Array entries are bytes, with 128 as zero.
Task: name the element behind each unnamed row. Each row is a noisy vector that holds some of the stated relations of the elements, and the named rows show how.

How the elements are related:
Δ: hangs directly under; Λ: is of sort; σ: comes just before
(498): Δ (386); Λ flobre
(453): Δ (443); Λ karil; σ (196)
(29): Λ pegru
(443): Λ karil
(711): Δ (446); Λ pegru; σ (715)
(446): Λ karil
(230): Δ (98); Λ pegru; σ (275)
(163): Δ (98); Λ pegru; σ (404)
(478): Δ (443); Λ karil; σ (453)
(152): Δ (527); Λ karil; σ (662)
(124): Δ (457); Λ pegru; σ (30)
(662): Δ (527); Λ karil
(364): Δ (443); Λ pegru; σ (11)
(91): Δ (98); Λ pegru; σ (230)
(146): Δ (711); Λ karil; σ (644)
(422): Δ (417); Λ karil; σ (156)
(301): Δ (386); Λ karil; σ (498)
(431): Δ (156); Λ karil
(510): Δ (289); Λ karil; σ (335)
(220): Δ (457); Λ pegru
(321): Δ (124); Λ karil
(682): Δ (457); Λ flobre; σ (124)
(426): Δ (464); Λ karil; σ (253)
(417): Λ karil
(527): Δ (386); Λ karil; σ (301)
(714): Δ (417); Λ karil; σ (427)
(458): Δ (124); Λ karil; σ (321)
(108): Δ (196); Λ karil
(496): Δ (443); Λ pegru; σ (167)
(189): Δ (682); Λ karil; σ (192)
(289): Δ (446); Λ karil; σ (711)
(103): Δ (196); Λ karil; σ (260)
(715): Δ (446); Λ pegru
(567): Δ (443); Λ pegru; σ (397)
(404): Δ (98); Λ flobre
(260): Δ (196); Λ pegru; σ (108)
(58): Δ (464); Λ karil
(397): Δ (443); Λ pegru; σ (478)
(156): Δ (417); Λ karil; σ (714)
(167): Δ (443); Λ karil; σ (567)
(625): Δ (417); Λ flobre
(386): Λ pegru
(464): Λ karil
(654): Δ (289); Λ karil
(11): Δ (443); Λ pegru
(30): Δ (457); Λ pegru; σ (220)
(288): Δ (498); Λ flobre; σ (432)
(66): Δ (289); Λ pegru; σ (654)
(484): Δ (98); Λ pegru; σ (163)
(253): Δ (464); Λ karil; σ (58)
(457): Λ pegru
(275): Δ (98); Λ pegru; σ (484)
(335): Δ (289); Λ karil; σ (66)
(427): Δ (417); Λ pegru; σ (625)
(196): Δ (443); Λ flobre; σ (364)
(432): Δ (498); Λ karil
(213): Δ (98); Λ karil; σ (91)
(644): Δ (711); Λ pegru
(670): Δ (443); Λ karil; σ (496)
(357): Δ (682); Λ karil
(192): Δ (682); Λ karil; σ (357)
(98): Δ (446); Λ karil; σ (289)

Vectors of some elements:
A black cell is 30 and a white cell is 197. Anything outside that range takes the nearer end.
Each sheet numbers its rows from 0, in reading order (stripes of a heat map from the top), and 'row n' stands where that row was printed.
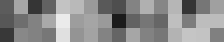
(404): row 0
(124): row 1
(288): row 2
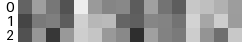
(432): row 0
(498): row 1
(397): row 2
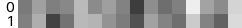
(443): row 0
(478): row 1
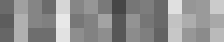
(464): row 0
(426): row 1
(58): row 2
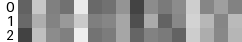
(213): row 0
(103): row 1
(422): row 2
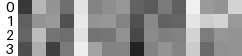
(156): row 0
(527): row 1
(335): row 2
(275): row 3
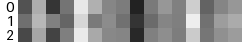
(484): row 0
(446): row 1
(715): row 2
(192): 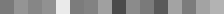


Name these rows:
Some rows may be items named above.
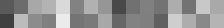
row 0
(682)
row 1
(422)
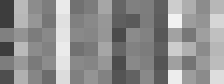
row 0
(422)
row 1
(156)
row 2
(357)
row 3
(422)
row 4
(357)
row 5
(417)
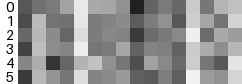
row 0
(30)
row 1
(431)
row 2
(289)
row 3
(422)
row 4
(453)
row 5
(156)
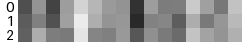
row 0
(567)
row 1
(220)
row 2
(253)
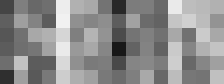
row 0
(386)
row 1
(152)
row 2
(682)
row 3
(457)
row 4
(654)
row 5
(625)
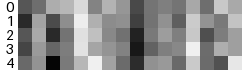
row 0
(682)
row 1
(427)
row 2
(163)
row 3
(711)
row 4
(364)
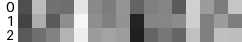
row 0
(714)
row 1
(91)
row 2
(124)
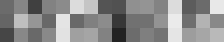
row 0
(196)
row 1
(98)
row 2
(29)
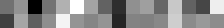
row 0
(11)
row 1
(644)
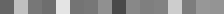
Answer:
(335)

